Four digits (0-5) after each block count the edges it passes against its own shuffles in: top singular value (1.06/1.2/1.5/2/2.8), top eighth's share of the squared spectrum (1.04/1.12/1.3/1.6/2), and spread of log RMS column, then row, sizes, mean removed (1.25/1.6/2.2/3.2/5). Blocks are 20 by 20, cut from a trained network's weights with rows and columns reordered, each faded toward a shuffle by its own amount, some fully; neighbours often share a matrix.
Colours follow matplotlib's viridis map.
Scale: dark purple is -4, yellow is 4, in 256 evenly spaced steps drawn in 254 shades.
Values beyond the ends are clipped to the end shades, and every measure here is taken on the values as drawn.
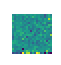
3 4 0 1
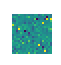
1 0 0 0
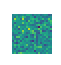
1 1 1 0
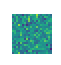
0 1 1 0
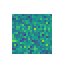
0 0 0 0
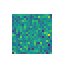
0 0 0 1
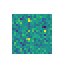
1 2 1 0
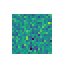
1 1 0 0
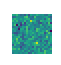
0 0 0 0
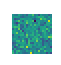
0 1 0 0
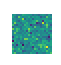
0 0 0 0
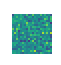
2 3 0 0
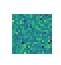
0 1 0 0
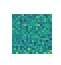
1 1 0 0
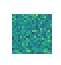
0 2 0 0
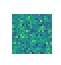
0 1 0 1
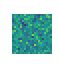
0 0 0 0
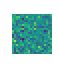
2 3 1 0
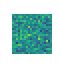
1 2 0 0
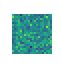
0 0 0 0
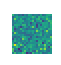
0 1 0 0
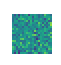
2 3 1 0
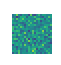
2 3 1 0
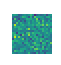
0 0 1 0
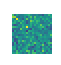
1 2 2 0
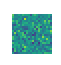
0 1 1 0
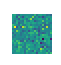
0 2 0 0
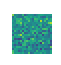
2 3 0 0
